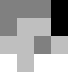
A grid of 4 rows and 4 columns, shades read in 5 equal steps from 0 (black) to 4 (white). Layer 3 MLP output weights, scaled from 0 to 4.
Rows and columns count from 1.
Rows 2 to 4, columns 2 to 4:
3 3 0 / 3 2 3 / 3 4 4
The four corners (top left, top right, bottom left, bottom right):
2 0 4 4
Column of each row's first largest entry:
1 2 1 1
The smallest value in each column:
2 2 2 0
